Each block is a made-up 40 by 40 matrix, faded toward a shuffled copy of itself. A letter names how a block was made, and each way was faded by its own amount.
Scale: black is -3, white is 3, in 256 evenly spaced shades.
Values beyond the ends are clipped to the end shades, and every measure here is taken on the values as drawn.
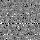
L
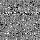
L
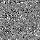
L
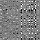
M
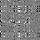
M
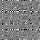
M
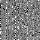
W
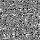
L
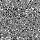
L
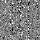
W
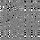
M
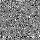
L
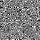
L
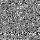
L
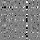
M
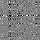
M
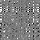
M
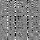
M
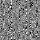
W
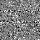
L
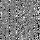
W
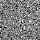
W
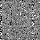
W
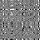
M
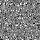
L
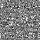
L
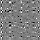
M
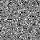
L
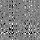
M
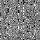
W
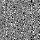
W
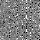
W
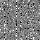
W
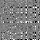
M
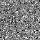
L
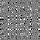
M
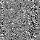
W
